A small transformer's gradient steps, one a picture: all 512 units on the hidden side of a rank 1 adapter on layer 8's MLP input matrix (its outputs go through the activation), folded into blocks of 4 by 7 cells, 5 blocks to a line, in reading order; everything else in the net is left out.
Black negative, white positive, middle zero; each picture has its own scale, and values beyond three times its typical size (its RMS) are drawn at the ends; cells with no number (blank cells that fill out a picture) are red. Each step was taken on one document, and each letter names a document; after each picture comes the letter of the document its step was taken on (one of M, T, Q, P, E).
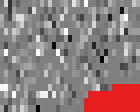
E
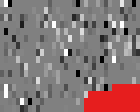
E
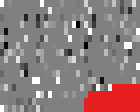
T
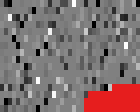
E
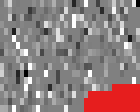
E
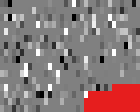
E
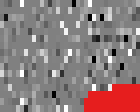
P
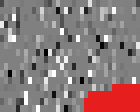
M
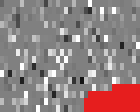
M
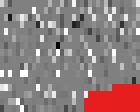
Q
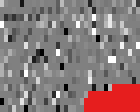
P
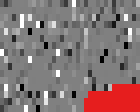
Q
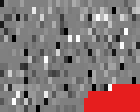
P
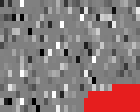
P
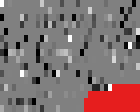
T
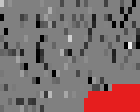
T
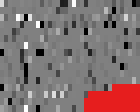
Q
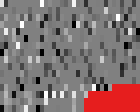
Q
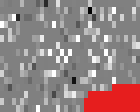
M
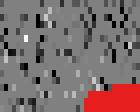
T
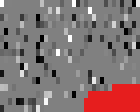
T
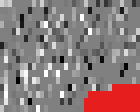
E
